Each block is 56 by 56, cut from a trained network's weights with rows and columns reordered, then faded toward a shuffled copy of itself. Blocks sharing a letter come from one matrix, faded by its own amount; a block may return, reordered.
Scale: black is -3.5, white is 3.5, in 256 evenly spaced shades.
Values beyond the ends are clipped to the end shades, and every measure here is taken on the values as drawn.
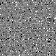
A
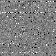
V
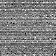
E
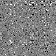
V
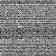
E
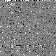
V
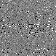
V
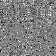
A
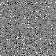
A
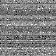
E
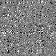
A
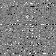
V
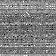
E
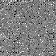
A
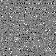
A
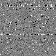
V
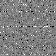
V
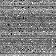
E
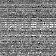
E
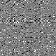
A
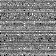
E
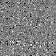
A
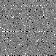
V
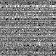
E
